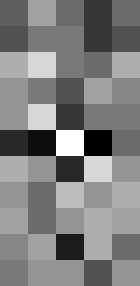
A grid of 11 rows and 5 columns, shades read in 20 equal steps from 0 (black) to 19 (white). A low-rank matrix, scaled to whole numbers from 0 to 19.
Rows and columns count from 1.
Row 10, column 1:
10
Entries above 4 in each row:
4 4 5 5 4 2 4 5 5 4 5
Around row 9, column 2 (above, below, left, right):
8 12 12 11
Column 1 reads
7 6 13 11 11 3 13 11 12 10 9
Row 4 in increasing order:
6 9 10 11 12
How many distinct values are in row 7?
4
